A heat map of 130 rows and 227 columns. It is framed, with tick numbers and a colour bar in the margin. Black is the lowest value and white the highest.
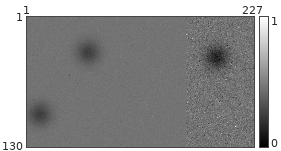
Most values sit high, with a long tail of low ones. Three dips sink into the field. No single row or column stands out from its neighbours. A vertical seam about 70% of the way across splits the table, and the left part is calmer. The halves do not mirror each other.
